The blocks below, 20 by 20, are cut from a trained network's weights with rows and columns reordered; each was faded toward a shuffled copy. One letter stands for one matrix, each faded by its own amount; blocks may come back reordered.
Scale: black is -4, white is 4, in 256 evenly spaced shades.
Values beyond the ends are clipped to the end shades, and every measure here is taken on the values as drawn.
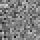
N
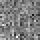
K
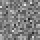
N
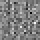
K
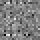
K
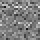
K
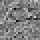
N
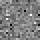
N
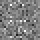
N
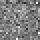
N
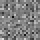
K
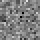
N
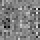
K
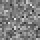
N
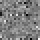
K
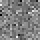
K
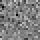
N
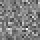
N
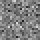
N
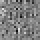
K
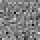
N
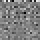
K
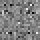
K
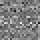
K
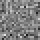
K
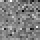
K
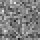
N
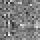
K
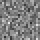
N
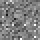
N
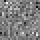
K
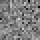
N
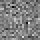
N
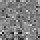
K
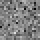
N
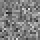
N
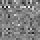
K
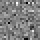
N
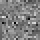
K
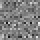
K
